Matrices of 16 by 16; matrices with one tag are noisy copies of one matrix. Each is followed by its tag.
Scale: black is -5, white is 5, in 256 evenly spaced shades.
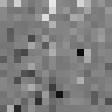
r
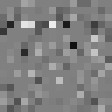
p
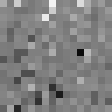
r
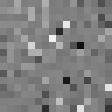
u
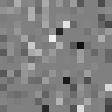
u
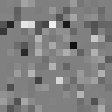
p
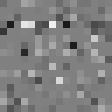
p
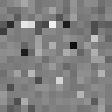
p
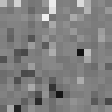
r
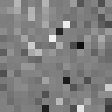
u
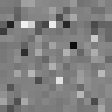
p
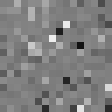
u
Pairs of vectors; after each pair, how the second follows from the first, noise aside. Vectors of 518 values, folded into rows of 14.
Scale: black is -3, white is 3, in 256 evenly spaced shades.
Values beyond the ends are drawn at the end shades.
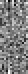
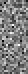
shuffled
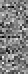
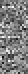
negated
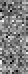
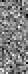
shuffled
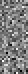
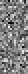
shuffled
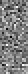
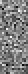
negated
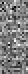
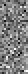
shuffled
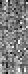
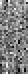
negated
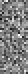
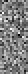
negated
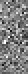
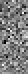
negated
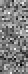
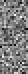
shuffled
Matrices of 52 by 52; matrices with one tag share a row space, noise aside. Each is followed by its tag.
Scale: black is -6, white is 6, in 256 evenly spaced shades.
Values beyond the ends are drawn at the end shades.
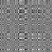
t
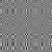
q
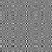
q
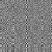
q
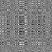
t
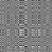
t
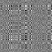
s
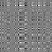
t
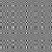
q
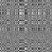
t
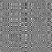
s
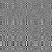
q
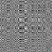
t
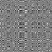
t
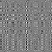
q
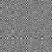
q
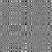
s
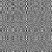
q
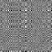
s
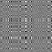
s
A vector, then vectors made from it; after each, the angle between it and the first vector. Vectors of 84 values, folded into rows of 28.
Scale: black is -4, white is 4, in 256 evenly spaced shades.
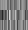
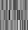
orthogonal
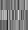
partly opposed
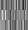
partly opposed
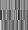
orthogonal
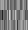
nearly parallel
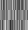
orthogonal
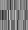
nearly parallel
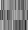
orthogonal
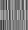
partly opposed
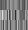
nearly opposite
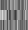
nearly opposite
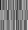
orthogonal
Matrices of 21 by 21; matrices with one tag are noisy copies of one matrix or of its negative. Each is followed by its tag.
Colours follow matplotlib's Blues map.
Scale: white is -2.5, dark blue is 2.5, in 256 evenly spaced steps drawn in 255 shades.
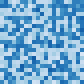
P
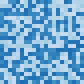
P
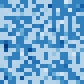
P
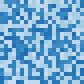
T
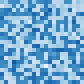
P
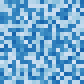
T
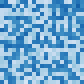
P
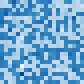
P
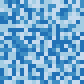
T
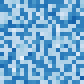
T
